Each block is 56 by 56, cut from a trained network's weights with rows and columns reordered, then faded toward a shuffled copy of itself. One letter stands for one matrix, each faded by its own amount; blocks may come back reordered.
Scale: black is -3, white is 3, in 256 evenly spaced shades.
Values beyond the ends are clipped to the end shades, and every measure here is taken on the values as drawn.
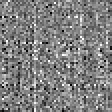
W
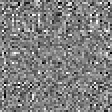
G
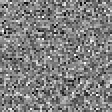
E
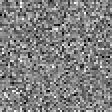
E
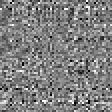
G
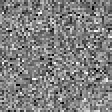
E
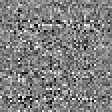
G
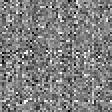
W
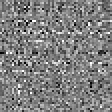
G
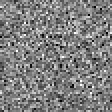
E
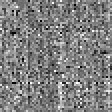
W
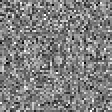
E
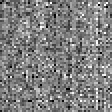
W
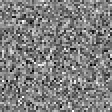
E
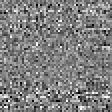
G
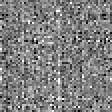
W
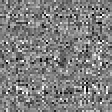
G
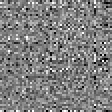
G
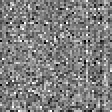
W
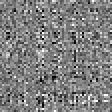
G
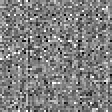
W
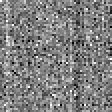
W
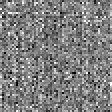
W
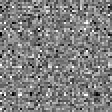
G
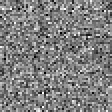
E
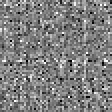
W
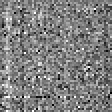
W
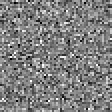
E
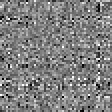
G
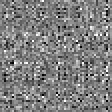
G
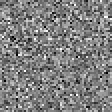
E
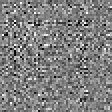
G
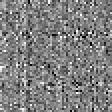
W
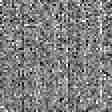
W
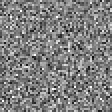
E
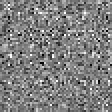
G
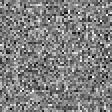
E
